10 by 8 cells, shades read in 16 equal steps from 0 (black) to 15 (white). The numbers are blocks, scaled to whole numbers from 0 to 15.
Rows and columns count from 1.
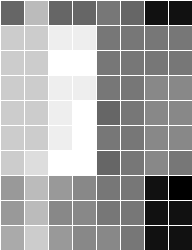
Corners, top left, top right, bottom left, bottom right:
6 1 10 1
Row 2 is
12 12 14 14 7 7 7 7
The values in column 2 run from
11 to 13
